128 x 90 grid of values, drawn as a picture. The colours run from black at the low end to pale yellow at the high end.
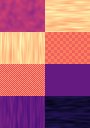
It is made of 4 by 2 panels. Panel 1,1: middling, blotchy, faint in contrast. Panel 1,2: very high, streaked across, faint in contrast. Panel 2,1: very high, streaked downward, faint in contrast. Panel 2,2: high, checkered, faint in contrast. Panel 3,1: high, checkered. Panel 3,2: low, flat. Panel 4,1: low, streaked downward, faint in contrast. Panel 4,2: very low, streaked across, faint in contrast.
